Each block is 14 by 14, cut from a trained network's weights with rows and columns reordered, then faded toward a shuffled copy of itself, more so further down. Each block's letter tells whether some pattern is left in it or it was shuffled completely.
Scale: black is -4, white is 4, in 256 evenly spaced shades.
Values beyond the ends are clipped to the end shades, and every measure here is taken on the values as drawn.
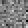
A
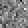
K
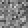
K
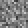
K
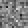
K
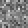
K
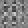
A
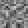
A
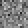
K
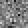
K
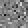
K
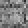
A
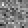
K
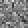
K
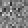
A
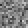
K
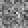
K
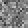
K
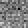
A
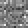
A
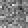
K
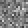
K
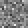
K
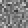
K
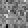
A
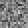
K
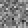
K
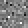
K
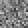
K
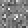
A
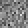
K
